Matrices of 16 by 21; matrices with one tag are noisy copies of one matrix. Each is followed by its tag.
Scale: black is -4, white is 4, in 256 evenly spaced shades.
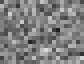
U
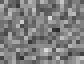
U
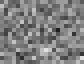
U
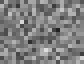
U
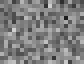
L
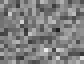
U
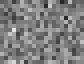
L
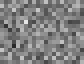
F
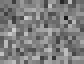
L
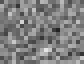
U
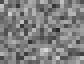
U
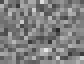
U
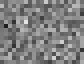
F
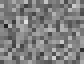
F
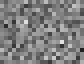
F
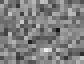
U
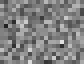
F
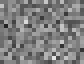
F
